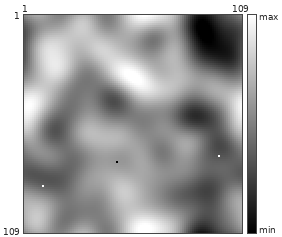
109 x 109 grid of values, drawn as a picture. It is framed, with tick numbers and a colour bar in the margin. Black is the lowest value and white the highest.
Lone odd cells: 3, 2 higher and 1 lower than their neighbours. Grain: smooth. Ninth with the lowest average: top right.
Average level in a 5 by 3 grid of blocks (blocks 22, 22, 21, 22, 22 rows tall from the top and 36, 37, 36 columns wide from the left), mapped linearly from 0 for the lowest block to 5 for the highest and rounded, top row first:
540 / 453 / 332 / 242 / 352
